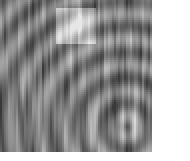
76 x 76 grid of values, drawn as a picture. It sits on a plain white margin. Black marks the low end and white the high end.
Slope: none. Average level on the scale: 50%. Mirror symmetry: none. Rings: centred on the bottom right. Ninth with the highest average: top middle. Odd patch: higher, in the top middle.
